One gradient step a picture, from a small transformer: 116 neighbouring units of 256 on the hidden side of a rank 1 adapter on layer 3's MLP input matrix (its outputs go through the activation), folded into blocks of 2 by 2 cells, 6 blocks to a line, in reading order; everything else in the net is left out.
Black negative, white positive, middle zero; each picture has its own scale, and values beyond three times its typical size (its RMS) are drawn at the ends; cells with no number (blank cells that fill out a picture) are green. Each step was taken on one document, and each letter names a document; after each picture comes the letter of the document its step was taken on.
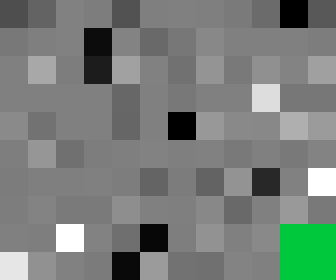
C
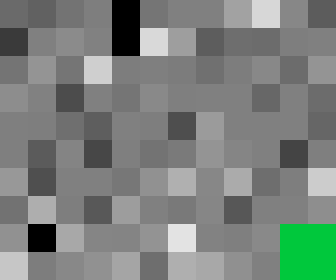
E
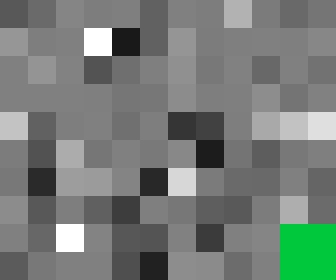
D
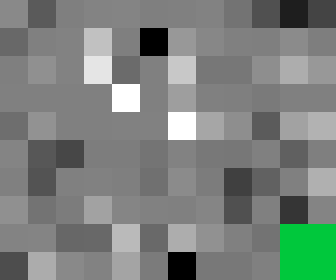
C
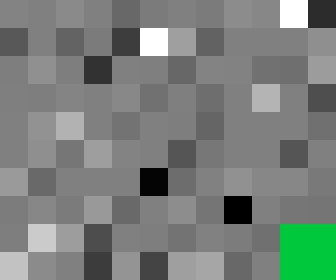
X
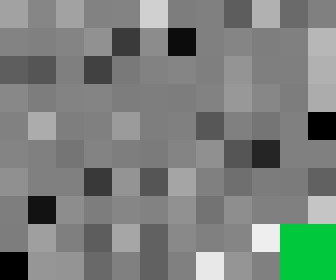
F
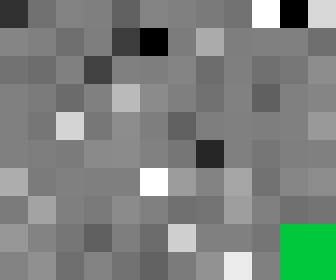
X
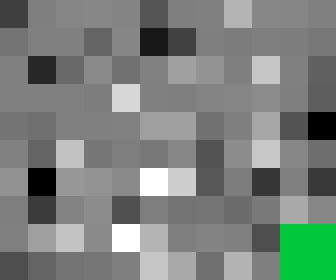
D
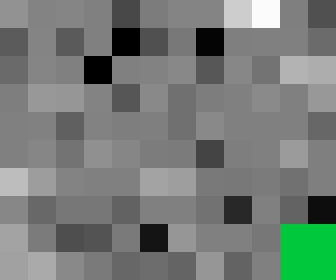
X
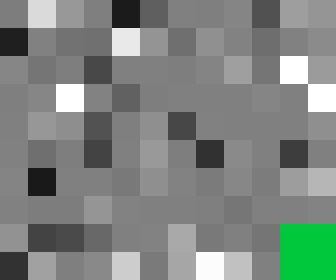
E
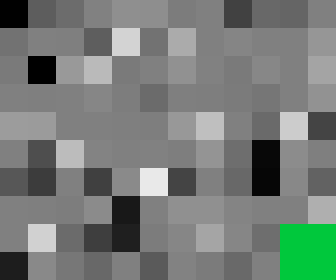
F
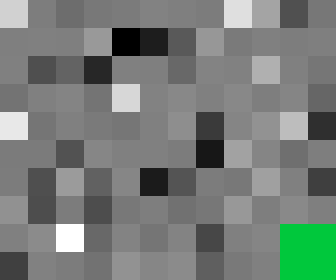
D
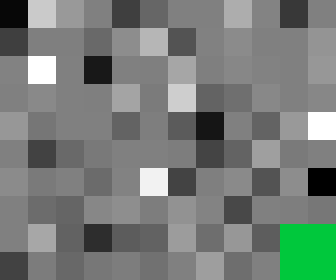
F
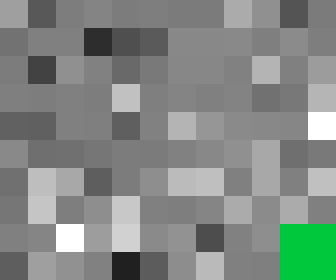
D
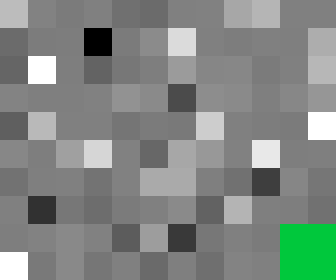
F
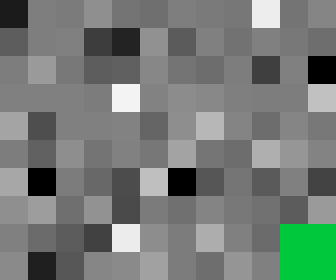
D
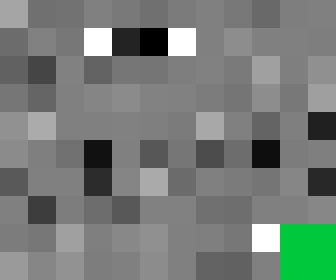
F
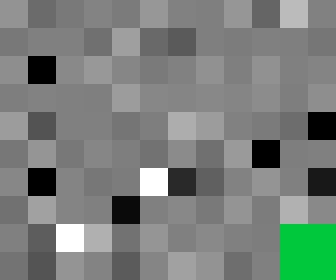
D
